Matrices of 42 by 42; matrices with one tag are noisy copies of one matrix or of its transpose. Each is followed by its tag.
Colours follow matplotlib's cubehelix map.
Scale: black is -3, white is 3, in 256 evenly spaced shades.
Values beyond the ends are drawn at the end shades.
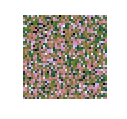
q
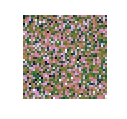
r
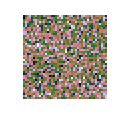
r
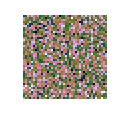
q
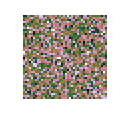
r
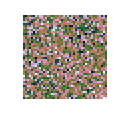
r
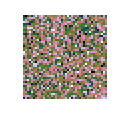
r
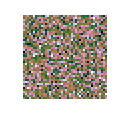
q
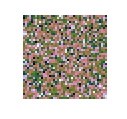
r
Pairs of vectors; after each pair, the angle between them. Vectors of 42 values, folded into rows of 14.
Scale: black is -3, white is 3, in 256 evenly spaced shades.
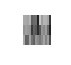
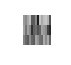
nearly parallel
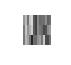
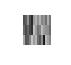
nearly opposite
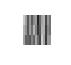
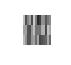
partly aligned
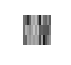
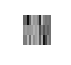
nearly parallel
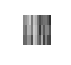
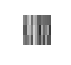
nearly parallel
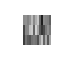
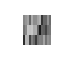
partly aligned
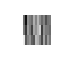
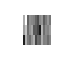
nearly opposite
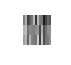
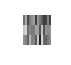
nearly parallel
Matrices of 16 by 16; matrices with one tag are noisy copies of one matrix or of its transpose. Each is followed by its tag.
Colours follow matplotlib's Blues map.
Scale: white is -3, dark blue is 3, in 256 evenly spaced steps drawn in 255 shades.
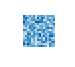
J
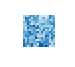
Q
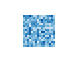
J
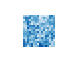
Q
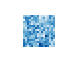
Q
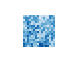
Q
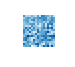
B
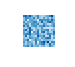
J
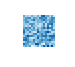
B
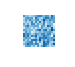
B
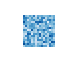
J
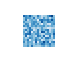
J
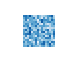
J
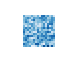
B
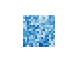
Q
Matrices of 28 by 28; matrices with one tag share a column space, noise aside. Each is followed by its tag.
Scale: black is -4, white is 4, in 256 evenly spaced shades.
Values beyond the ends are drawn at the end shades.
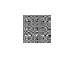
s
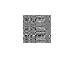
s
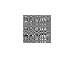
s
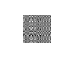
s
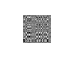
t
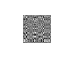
t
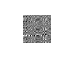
s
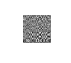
t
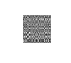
t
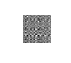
s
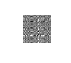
s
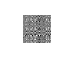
s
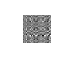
s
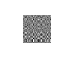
t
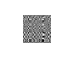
t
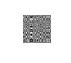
t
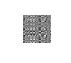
s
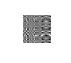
s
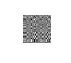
t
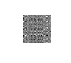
s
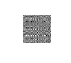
s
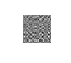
t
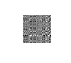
s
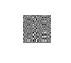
t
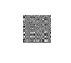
t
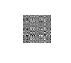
s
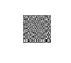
t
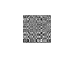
t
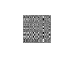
t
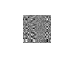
t
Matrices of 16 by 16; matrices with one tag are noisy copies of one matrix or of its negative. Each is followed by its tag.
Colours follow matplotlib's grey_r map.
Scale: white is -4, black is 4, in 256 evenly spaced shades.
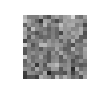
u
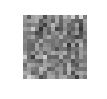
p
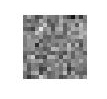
p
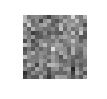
u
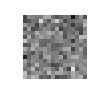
u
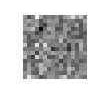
p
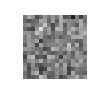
p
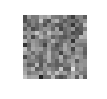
u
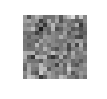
p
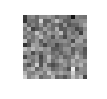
u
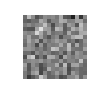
p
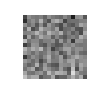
u
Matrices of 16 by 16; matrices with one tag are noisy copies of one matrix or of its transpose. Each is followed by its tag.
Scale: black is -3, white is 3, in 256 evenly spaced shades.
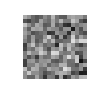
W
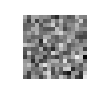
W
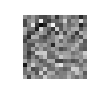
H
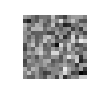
W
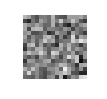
W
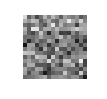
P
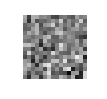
W
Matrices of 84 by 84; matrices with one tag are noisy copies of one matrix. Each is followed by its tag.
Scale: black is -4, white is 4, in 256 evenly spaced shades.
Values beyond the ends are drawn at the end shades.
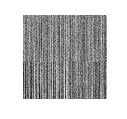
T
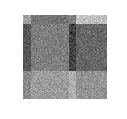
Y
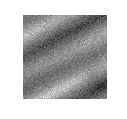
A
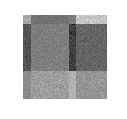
Y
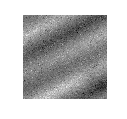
A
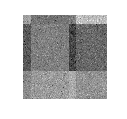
Y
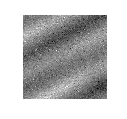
A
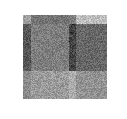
Y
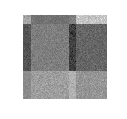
Y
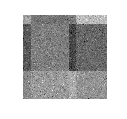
Y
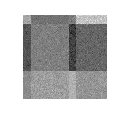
Y
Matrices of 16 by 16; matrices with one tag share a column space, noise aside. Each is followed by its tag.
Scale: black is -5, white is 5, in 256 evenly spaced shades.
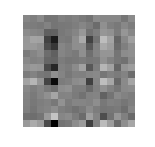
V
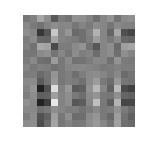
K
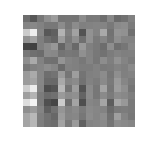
K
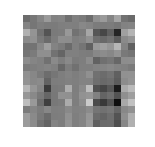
K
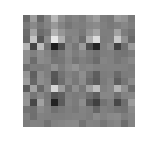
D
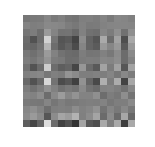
V
